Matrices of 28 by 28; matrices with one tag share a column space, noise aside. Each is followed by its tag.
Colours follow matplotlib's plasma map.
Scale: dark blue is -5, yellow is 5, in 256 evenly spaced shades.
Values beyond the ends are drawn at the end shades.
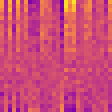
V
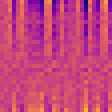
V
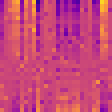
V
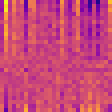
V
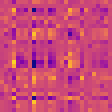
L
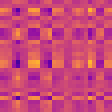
L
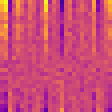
V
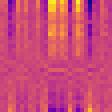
V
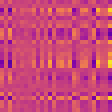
L
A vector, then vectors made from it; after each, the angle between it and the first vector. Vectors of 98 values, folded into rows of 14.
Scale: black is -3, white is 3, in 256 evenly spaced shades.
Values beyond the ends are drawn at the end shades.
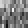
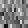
partly aligned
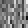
orthogonal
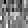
partly opposed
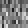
partly opposed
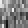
nearly parallel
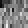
nearly opposite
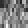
nearly opposite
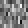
orthogonal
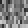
partly opposed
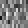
orthogonal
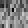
nearly opposite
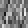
orthogonal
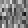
partly aligned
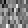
partly opposed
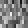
orthogonal
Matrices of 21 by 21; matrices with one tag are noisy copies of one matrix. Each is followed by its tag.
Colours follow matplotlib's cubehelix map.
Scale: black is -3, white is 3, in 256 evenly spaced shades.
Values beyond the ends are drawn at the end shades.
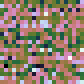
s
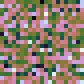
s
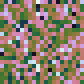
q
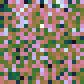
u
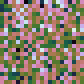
u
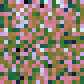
u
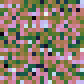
s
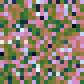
q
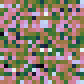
s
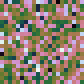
q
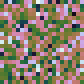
q
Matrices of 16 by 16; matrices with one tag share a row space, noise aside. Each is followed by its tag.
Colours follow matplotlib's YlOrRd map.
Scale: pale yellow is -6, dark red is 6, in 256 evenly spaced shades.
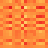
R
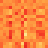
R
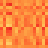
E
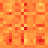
R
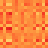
E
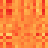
E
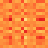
R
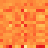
R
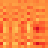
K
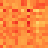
K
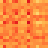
K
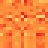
R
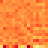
K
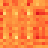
K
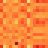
K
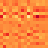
K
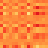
K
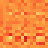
R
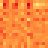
K
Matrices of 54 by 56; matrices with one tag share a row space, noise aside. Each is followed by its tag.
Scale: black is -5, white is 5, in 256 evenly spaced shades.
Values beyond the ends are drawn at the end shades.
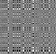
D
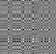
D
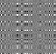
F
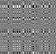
D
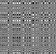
D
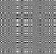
F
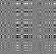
F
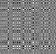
D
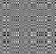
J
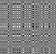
D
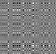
D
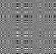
F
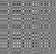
D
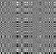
F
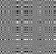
F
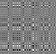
D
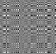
J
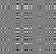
F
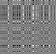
D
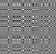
D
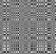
J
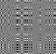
F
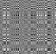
J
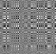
J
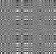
F
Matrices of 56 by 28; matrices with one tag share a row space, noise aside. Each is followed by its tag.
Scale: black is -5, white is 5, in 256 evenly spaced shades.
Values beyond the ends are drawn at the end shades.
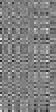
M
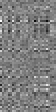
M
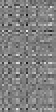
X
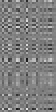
X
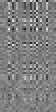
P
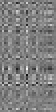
X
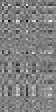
X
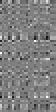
M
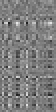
X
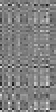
M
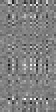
P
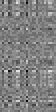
X
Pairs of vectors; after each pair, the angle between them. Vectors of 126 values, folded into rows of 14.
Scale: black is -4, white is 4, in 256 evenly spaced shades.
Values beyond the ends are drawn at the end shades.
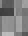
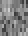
partly opposed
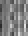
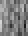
nearly opposite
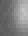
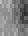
nearly opposite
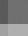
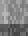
nearly opposite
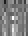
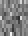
partly opposed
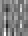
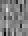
nearly opposite
